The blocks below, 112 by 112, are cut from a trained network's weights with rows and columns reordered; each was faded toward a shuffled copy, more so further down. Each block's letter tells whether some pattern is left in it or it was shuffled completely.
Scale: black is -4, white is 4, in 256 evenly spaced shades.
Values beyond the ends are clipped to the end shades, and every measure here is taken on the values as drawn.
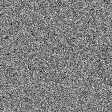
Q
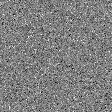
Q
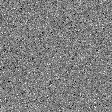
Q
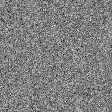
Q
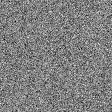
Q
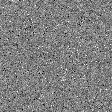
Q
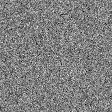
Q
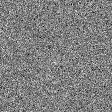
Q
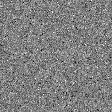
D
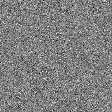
D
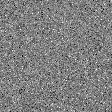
Q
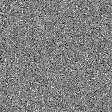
Q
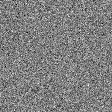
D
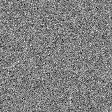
D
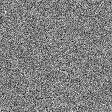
Q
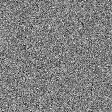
D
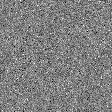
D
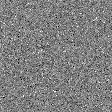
Q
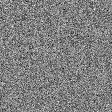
Q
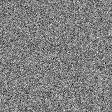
Q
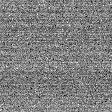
D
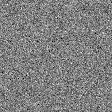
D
